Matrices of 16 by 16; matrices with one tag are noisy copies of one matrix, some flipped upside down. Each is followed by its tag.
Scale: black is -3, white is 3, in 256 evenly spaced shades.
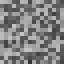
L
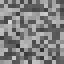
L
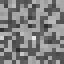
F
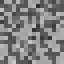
F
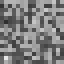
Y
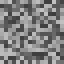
L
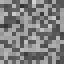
L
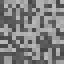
Y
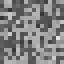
Y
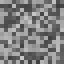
L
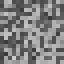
Y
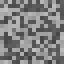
L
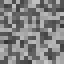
F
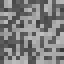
Y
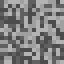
Y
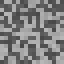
F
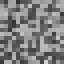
F
